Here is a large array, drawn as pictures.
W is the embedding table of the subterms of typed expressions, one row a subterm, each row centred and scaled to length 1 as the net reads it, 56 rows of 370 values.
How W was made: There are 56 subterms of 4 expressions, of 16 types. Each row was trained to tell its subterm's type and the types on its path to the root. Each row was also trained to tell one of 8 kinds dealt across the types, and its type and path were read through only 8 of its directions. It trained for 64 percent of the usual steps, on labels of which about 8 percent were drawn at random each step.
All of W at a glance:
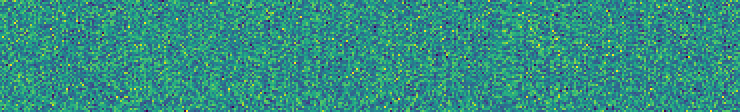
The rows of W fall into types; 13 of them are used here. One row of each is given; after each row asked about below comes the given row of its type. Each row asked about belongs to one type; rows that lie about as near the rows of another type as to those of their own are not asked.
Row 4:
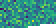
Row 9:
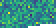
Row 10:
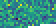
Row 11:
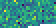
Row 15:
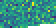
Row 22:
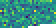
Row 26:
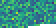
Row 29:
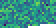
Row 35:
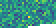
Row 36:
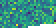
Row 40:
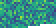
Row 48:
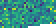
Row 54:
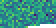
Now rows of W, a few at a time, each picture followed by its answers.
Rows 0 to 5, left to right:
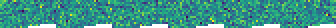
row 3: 9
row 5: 29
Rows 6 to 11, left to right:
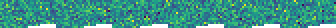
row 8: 22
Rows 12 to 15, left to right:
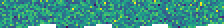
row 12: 35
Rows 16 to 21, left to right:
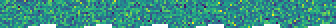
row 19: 26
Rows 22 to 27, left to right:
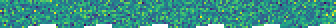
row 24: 26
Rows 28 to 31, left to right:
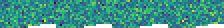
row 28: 9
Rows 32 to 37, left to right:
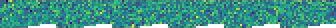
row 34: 40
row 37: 40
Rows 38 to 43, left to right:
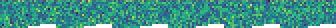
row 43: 54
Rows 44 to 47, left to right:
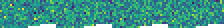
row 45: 54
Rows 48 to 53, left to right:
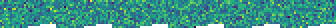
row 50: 4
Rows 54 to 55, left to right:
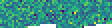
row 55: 4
